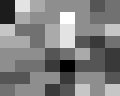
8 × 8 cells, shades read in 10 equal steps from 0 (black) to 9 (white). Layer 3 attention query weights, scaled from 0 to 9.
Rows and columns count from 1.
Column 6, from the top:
5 5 5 3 6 3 5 7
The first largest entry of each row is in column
2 5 5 5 6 1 3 6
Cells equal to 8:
3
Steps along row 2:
up down same up down down same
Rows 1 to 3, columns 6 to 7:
5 3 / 5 4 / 5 5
